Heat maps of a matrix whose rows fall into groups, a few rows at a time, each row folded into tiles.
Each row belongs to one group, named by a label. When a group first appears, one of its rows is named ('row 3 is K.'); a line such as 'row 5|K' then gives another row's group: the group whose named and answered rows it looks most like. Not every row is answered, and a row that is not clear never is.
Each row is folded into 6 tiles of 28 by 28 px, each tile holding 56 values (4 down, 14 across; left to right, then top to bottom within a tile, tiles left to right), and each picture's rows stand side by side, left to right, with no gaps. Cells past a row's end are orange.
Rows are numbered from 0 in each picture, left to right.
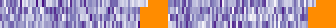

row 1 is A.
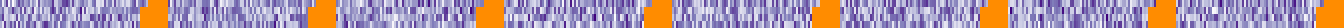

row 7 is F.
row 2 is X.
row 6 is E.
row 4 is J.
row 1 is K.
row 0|J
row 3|F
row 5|J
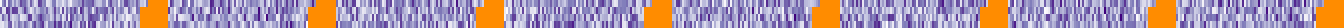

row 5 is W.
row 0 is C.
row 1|F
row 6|F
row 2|J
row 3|E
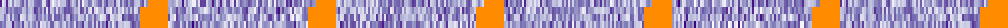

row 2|J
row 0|K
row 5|K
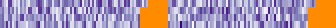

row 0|W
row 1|F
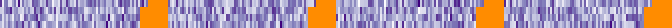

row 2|X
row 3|K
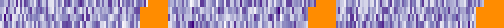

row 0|W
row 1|X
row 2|J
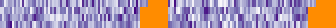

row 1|K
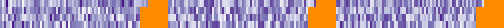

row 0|K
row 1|C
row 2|W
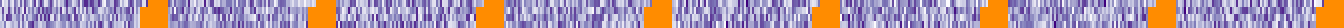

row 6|A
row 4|C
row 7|C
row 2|J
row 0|E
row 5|A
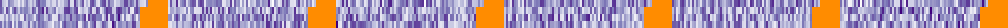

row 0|C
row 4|W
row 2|J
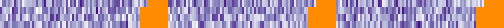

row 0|F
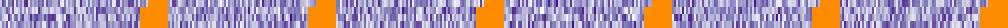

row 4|A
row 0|W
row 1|F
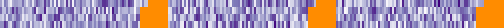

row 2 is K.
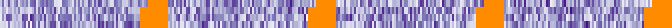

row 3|A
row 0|E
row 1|W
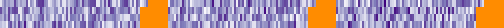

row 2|K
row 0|C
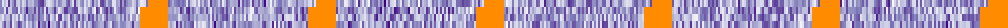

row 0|C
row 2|K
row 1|A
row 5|K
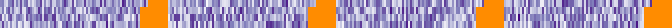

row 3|E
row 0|W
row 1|E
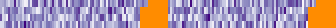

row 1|K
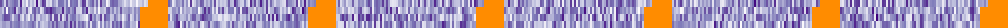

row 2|E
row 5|J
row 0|A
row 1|X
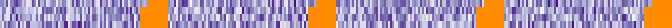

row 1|J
